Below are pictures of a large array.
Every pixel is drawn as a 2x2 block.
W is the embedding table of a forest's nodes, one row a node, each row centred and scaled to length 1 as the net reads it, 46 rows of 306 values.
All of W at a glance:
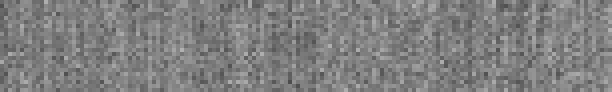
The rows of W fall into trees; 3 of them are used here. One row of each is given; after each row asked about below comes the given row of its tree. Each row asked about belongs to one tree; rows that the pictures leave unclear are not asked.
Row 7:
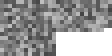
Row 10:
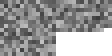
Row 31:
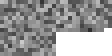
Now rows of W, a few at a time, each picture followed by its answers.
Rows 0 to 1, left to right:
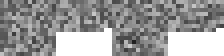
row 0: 31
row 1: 10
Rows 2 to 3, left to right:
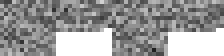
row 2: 10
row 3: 10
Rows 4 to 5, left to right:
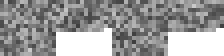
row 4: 7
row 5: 10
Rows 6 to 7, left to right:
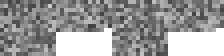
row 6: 31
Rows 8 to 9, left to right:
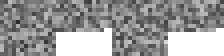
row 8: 7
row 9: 10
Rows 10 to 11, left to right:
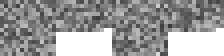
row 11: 7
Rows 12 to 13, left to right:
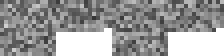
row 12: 7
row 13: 7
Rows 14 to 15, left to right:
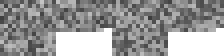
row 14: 10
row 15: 7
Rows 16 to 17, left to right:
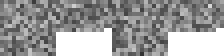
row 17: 31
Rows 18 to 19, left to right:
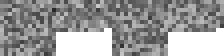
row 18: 7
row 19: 31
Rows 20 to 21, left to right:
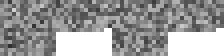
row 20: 7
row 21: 31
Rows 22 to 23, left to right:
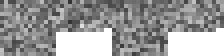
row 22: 7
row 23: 31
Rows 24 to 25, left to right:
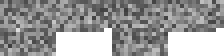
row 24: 31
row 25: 31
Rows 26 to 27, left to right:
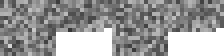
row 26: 7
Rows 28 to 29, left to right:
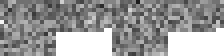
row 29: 31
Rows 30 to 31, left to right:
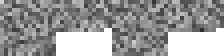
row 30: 7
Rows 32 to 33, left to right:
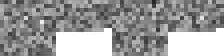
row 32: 10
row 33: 31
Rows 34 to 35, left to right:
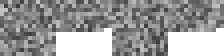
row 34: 10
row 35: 7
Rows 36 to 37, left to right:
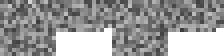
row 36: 7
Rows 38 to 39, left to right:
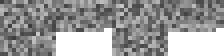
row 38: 10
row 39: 7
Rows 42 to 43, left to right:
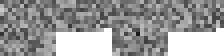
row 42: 10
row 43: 31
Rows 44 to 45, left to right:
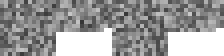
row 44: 31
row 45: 7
